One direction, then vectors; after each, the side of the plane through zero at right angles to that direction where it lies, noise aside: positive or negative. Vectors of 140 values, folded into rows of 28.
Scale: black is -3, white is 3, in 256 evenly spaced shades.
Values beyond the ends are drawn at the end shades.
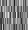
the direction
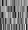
positive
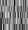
positive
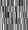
negative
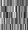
negative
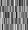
negative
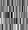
negative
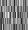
positive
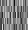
positive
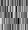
negative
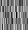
negative
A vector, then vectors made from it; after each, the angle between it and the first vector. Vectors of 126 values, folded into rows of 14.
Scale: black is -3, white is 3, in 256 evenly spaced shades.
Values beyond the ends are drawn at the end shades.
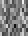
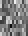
orthogonal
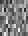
partly opposed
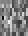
orthogonal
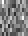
partly aligned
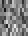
nearly opposite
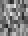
partly opposed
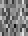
nearly parallel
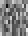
orthogonal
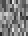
partly opposed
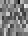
orthogonal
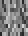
nearly opposite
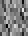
nearly opposite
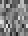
partly aligned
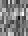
orthogonal
